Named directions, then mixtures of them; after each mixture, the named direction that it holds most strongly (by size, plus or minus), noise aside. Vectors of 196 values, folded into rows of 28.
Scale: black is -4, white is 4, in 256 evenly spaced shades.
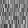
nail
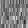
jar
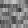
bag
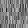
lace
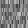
jar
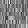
lace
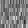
jar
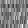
jar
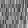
jar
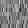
lace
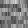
bag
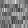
bag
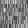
lace
